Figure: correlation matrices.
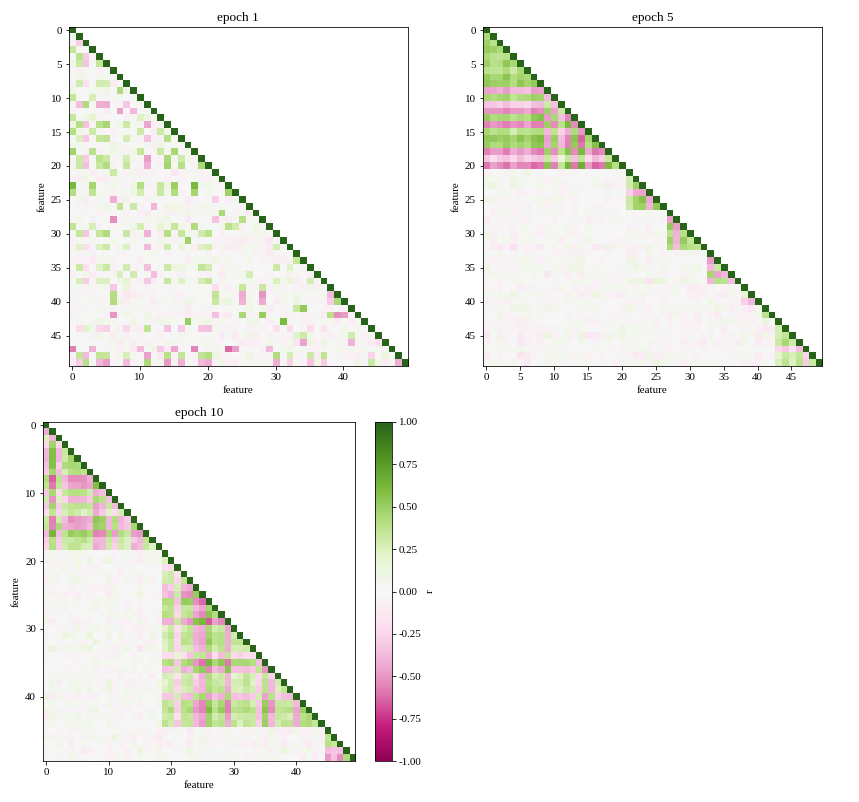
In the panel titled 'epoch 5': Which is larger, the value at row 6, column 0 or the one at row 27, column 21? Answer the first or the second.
the first
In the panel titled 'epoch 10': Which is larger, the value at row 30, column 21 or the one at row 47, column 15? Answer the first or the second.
the second
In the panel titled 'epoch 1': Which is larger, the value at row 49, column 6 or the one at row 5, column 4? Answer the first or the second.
the second
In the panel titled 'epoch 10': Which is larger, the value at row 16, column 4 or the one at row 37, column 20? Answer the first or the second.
the first
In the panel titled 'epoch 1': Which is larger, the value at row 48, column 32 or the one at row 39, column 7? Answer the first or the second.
the first
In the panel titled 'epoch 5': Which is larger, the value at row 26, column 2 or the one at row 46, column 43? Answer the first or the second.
the second
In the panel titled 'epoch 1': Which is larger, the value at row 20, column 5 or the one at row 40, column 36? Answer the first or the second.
the first
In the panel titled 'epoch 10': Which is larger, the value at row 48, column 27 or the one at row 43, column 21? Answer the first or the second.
the first
